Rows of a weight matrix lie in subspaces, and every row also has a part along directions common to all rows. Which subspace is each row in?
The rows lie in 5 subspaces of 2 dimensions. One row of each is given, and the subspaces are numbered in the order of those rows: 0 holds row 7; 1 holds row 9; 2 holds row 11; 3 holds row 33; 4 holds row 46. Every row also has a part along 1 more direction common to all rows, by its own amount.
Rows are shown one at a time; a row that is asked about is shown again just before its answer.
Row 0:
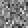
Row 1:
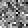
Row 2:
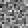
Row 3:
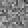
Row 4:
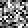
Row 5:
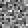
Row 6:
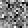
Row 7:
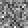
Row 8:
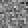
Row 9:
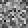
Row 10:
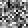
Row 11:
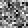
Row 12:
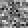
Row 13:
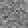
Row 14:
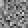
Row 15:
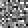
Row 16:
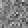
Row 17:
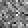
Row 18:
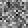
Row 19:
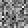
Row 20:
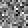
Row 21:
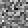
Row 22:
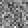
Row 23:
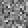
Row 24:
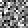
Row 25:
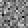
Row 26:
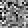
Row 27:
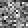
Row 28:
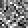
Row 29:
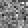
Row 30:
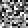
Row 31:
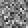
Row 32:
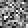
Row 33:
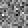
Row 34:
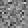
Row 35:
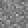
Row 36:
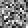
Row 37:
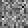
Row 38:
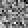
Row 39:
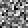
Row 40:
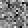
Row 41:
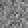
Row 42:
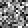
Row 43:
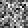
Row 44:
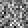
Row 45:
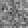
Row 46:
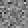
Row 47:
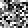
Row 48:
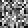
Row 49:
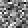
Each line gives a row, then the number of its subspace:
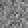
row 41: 0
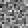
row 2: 1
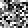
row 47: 4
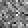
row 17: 3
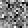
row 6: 0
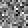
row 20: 3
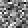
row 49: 4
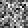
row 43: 0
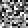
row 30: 3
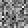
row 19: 0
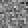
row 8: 1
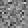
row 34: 4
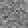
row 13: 2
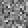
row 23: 2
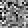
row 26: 4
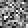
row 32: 2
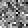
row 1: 3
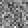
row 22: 0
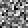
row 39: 3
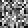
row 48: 0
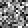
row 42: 3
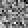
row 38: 3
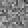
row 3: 3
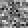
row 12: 2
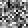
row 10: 1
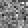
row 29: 1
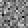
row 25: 4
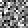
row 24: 4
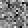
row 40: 0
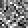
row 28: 4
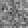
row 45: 2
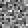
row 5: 1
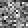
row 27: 2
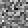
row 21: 3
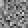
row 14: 4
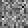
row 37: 0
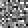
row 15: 1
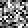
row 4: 1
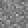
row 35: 4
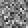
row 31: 2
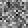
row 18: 1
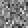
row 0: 2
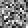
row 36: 2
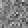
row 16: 0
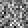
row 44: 0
